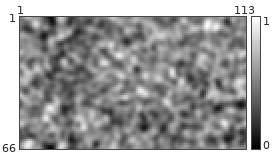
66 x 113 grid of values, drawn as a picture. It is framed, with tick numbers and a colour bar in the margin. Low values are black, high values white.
The texture is blotchy. There is no overall slope. There are no lone odd cells. The values follow a bell shape. The halves do not mirror each other. No single row or column stands out from its neighbours.
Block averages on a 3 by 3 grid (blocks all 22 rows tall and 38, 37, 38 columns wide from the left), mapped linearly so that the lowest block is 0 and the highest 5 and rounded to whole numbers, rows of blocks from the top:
045
153
311
